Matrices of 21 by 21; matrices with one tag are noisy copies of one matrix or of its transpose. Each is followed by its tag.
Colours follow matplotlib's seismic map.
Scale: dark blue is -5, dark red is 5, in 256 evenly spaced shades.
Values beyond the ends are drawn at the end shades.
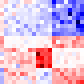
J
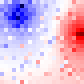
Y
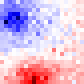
Y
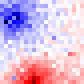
Y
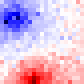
Y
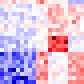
J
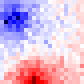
Y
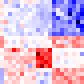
J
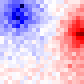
Y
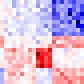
J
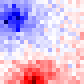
Y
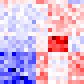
J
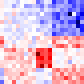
J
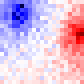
Y
